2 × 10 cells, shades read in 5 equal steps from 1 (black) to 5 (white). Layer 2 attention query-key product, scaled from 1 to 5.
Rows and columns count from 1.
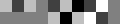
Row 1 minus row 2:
1 -1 1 0 -2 3 -3 -3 3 0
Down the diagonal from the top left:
4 3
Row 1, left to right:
4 2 4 3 2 4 1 2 5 3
